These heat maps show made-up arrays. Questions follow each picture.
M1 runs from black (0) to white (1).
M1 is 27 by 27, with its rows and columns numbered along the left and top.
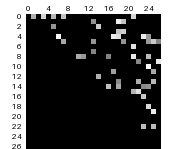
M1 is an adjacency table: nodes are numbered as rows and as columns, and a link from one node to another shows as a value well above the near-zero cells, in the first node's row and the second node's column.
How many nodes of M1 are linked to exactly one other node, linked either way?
1
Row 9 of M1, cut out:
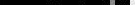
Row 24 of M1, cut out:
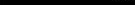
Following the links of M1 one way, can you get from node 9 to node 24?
no
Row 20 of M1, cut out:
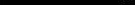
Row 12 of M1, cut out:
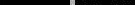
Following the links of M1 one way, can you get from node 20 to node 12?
no
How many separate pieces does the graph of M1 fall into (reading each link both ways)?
2
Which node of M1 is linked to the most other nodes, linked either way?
node 5
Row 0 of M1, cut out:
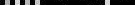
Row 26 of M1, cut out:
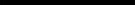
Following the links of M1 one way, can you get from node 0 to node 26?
yes
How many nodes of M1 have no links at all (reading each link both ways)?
1
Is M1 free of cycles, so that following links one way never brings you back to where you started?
yes
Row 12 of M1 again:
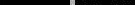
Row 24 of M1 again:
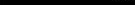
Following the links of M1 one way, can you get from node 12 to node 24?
yes
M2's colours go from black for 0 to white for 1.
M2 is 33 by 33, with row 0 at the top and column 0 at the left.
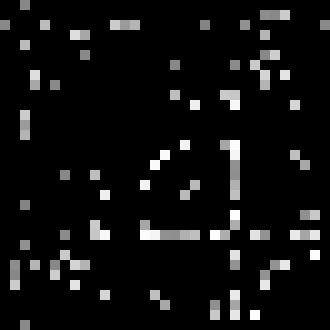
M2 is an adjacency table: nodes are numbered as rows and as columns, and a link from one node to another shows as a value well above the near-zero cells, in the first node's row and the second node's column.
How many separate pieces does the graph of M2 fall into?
2
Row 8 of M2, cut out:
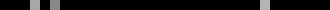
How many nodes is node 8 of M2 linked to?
3
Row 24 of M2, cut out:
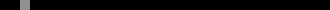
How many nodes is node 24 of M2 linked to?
1
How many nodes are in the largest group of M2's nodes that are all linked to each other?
3
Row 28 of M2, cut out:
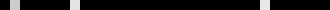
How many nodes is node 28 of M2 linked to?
3
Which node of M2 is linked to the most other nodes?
node 23
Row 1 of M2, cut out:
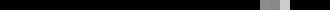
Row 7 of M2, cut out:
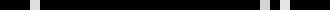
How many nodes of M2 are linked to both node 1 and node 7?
2
